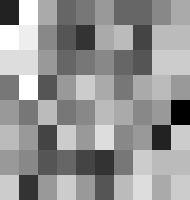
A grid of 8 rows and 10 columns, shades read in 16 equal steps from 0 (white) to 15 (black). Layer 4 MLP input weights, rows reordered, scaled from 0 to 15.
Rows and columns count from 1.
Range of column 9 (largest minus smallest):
10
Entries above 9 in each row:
1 3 1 1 1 2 3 2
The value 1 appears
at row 2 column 2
